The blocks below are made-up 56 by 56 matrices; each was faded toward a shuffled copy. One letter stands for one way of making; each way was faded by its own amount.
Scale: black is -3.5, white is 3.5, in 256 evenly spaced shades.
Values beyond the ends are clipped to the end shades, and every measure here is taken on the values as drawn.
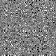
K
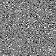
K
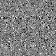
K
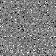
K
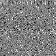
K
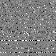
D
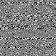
D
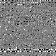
D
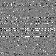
D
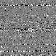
D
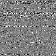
D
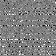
D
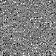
K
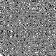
K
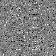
K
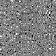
K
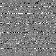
D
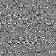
D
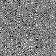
K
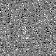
K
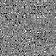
K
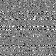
D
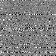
D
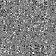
K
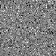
K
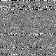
D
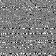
D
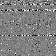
D
